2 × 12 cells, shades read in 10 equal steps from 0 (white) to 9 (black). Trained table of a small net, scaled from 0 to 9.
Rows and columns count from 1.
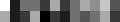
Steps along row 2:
up down down up down up down up down down up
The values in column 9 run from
3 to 6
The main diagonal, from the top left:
0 8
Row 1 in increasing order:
0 2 3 3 4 5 5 5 6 7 7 8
